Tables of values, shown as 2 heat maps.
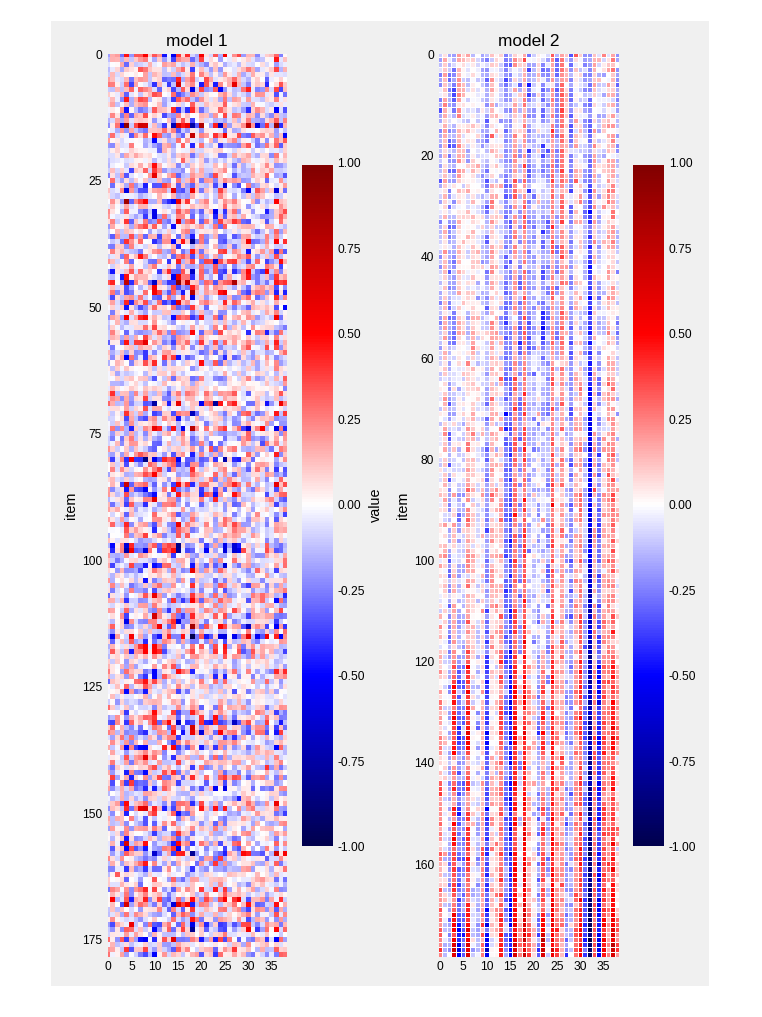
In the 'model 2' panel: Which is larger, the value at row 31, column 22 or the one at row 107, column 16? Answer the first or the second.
the second
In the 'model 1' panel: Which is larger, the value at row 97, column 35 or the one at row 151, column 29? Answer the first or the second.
the second
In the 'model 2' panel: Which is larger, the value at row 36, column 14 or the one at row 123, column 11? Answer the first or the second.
the second
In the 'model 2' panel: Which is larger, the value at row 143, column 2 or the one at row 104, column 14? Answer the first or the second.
the first
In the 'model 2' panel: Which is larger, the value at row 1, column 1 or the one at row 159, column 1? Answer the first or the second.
the first
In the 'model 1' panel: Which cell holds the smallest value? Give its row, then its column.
115, 18
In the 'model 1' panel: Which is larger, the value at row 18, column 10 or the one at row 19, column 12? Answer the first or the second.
the second
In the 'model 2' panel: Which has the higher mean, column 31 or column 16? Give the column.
16
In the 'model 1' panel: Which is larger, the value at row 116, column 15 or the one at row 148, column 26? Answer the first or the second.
the second
